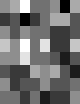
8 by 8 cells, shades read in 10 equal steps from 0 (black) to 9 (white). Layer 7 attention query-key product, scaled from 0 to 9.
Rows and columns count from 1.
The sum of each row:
39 26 28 44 33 28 28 24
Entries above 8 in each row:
1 0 0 1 0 0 0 0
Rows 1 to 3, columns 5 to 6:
4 5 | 4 6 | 4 2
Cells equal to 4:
12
